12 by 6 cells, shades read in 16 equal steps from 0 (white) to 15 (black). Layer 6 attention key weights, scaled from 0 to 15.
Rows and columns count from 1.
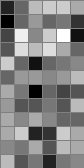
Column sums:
93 82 97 92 75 91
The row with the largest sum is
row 2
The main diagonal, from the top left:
13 9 7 2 8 4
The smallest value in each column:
3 1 4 2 0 4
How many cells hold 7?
7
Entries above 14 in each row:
0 1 0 0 0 0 1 0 0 0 0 0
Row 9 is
5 7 5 7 9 9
